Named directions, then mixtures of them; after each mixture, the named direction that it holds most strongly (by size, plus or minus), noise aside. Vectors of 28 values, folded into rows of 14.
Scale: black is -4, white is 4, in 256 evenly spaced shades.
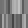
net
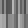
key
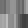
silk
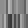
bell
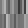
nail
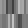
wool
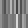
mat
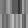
net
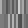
wool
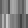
silk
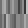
nail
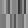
nail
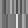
mat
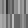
wool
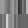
nail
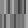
nail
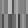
bell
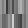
wool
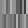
nail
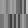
bell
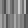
nail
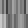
key
